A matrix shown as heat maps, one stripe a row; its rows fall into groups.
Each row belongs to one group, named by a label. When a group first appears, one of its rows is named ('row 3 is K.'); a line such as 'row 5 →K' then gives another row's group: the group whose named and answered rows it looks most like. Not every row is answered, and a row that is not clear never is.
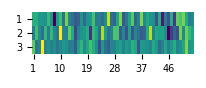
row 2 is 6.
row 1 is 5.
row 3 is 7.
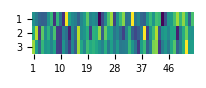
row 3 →7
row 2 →7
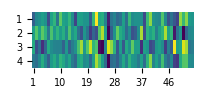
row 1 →6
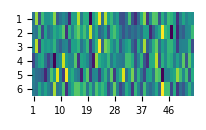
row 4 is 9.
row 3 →7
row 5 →5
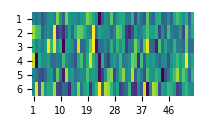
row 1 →5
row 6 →7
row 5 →5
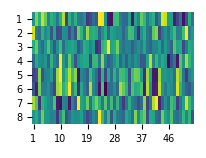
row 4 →6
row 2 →7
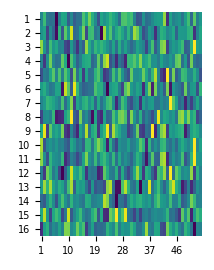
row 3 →7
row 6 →5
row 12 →9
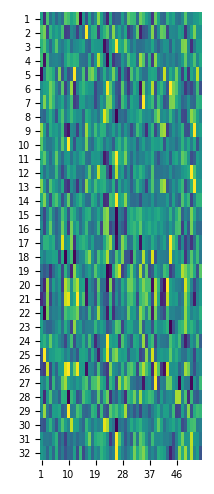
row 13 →7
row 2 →7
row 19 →5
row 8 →6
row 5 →9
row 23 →5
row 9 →7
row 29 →6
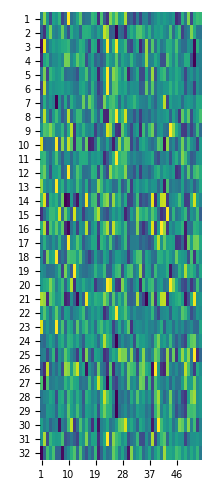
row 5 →7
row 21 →7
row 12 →6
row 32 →9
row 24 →6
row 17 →6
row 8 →6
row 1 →6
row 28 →6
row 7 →9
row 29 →6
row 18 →9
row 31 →7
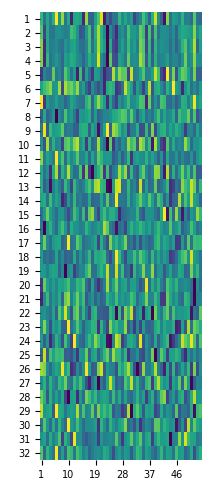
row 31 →5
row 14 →5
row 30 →6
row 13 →5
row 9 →7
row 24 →5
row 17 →6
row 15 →9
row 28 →7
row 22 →5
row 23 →6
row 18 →5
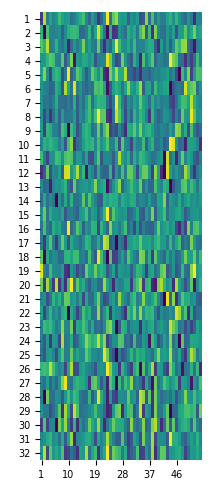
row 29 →5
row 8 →5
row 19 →7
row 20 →9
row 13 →5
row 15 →7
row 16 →6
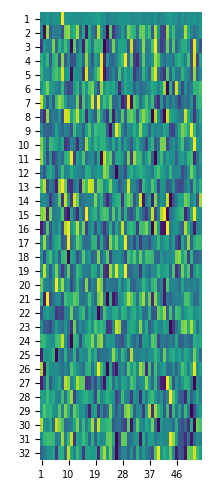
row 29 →5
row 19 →6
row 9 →5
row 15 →7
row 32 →6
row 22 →9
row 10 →7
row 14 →5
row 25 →9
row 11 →9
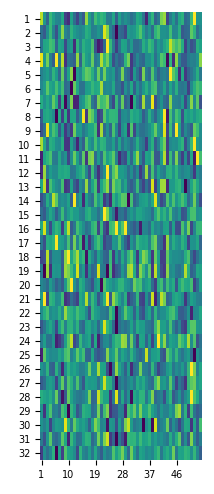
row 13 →7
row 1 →7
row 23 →6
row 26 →5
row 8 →9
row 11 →9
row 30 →5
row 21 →7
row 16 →6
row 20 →9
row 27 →6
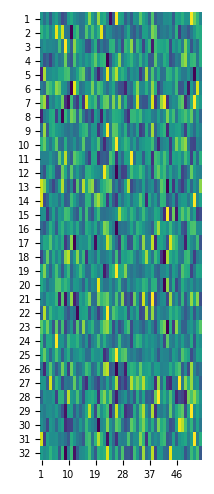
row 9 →7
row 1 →5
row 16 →6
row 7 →7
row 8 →9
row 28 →6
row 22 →7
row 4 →5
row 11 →5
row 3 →5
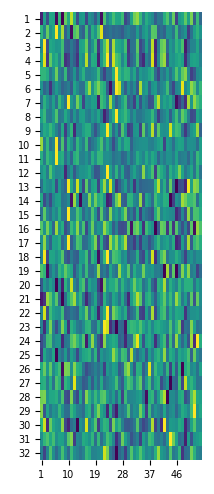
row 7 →6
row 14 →5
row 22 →7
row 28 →7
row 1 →9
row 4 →7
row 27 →5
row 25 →9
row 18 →7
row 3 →7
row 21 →9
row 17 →6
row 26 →5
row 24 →9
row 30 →7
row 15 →6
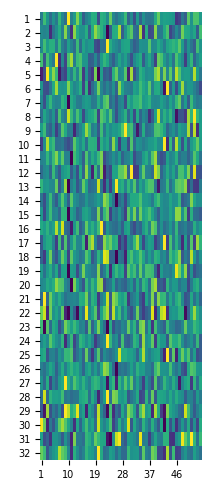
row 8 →6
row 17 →9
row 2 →5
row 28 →7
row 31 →5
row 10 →9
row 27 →5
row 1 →6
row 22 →7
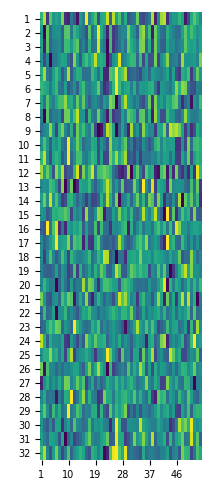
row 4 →5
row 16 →9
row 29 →6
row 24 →7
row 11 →6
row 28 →9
